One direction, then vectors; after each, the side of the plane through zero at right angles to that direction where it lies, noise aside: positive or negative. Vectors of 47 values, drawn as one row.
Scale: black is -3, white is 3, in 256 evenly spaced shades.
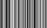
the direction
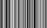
positive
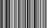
positive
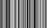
positive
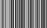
negative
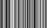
positive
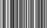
negative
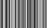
positive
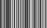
positive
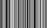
positive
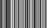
positive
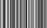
negative
